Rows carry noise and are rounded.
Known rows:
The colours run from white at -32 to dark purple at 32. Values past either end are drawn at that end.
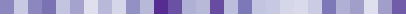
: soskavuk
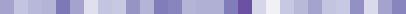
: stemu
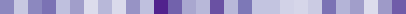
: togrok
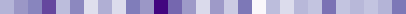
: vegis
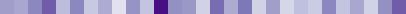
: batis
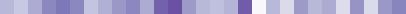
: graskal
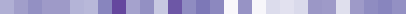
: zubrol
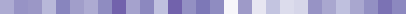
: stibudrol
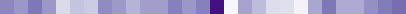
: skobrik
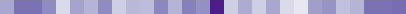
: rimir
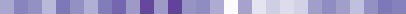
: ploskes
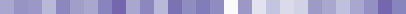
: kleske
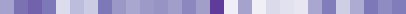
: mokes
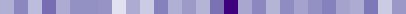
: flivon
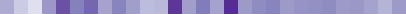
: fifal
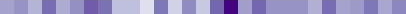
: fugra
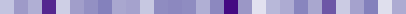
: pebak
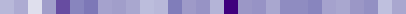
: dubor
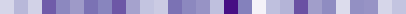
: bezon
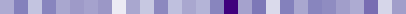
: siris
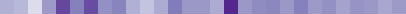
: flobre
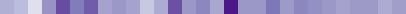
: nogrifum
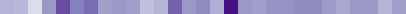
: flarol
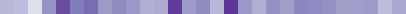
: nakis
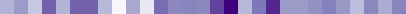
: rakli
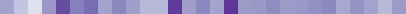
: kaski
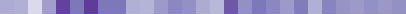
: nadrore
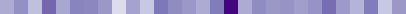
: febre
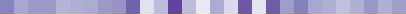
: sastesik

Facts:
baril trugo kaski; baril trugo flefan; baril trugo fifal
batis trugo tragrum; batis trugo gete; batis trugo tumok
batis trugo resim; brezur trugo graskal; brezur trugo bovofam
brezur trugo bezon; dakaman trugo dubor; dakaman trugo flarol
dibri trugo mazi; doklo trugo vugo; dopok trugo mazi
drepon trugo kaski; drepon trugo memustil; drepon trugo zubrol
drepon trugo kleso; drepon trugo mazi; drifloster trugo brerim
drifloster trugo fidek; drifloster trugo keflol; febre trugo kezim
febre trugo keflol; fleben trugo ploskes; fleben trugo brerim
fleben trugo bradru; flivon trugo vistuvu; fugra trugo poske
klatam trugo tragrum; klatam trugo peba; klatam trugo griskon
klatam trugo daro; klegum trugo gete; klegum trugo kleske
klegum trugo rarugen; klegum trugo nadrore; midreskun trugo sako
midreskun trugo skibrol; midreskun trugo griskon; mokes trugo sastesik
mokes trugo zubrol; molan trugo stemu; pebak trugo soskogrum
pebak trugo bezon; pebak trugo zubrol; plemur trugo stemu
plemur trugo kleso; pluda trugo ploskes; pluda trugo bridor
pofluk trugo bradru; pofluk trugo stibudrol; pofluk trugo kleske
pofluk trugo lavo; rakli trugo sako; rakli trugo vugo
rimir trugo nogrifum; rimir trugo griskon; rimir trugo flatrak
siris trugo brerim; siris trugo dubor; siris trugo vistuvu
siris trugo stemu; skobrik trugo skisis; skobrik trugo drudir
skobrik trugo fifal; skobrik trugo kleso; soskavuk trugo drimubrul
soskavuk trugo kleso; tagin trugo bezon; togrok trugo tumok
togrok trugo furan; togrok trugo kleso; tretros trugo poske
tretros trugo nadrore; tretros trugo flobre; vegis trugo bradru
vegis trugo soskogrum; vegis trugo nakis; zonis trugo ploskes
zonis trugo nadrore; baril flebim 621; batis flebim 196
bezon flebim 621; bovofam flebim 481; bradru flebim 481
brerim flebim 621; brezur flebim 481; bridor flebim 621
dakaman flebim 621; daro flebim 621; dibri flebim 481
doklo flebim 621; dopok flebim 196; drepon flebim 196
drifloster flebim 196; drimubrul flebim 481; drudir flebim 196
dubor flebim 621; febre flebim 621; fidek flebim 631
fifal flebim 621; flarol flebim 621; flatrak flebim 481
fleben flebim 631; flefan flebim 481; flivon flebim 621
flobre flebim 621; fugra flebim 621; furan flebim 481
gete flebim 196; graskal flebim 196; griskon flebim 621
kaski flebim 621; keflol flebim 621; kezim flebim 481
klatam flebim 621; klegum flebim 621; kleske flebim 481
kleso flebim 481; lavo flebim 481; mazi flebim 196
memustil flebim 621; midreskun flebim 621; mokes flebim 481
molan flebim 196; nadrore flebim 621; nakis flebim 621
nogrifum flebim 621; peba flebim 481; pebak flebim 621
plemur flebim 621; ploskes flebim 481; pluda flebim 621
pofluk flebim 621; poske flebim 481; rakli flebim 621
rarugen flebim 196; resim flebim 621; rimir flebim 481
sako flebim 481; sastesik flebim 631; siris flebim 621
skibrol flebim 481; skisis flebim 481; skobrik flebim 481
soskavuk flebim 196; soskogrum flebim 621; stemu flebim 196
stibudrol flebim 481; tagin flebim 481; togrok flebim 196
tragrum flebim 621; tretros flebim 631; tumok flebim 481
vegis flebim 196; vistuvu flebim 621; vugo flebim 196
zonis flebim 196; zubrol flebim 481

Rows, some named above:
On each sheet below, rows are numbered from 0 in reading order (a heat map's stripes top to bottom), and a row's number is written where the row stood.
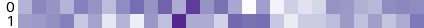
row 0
bradru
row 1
molan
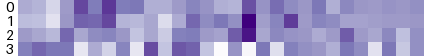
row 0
nadrore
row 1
griskon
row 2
baril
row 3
fleben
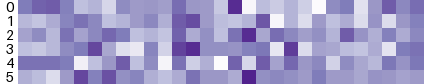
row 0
dibri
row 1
graskal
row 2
klegum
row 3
vugo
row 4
tretros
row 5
flobre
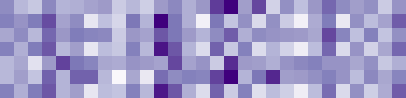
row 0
plemur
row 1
dopok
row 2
pluda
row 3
drepon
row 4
brerim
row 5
rakli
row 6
drepon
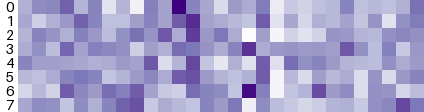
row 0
drifloster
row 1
drudir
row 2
bradru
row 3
pofluk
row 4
fidek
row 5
graskal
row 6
bezon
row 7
poske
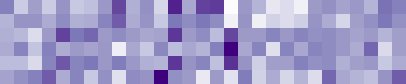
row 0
kleso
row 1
bovofam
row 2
bridor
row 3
siris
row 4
soskogrum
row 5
zonis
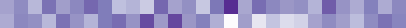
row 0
klegum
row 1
ploskes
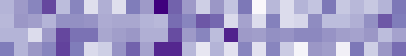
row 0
vegis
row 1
sako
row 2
keflol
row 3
mazi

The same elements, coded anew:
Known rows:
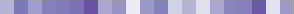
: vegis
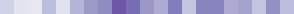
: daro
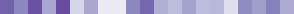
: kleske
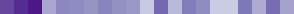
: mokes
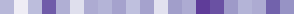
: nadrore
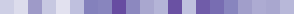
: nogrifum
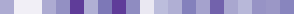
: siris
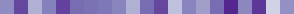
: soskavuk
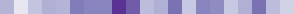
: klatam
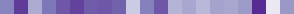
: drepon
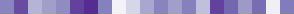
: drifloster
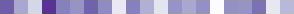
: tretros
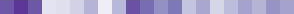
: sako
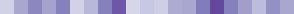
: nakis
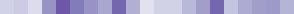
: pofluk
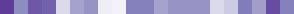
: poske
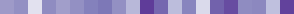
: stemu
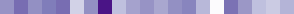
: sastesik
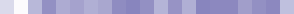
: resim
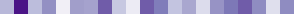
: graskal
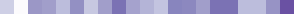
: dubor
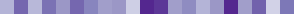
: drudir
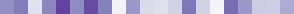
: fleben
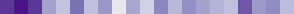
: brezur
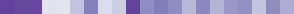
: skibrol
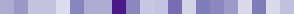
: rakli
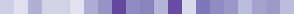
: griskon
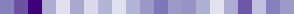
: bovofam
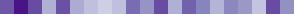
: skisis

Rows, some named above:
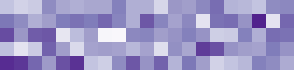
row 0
bridor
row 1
molan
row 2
poske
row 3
nadrore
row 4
skobrik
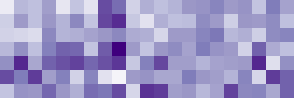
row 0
bezon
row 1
pebak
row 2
bridor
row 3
baril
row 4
drepon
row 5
ploskes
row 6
mazi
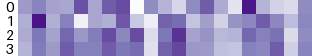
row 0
fidek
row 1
graskal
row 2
dopok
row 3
dopok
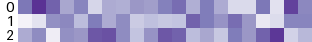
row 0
zubrol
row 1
keflol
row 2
batis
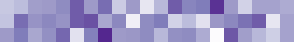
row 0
febre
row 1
vegis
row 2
sastesik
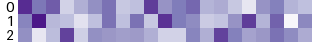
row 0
rimir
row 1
vugo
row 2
fugra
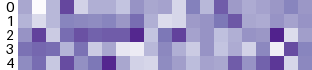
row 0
flobre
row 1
pluda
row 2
drepon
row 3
bradru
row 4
zonis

